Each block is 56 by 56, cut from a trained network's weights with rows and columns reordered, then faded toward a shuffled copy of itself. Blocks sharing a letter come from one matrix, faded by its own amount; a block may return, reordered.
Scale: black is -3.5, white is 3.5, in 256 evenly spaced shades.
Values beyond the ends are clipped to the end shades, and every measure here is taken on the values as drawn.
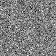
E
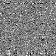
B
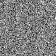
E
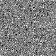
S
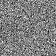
E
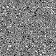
B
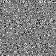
B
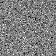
S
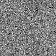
E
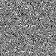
B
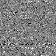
B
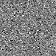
B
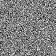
S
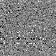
B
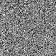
E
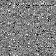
B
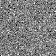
S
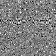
B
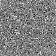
B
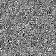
S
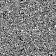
S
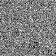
E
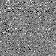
B
